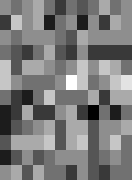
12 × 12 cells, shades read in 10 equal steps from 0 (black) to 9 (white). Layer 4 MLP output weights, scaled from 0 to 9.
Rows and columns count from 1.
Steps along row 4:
down down up up down down up down same same same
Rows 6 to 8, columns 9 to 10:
4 5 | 6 2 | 0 4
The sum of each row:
52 49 57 37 65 69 50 35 53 63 47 48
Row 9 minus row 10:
-2 -3 -2 -1 -1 0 0 -1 0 0 -2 2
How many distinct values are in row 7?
5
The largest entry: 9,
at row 6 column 7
